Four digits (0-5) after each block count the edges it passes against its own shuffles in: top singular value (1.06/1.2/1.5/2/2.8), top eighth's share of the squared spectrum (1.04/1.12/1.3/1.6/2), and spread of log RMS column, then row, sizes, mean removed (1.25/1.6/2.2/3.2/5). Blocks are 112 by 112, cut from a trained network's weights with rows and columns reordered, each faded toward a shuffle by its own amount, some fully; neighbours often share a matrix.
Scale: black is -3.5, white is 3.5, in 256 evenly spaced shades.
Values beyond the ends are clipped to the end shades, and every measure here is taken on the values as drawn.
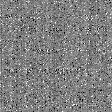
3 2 0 2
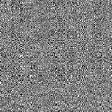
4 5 3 3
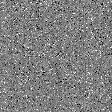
1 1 0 1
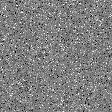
0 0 0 0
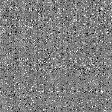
2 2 0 2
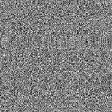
4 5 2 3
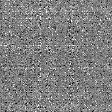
3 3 3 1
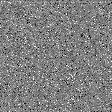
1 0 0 0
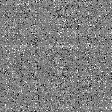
2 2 2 0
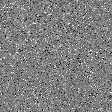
0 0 0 0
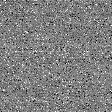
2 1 1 0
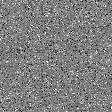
0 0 0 0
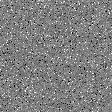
0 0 0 0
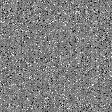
2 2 0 1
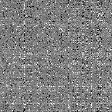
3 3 3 0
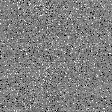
1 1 1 0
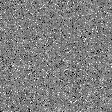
1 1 0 0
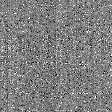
2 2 0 2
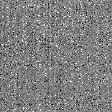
2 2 0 2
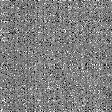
3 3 0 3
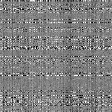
4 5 1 5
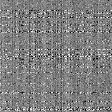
4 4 1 4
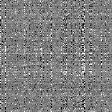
4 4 4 2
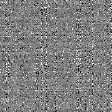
3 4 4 1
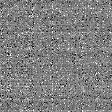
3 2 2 0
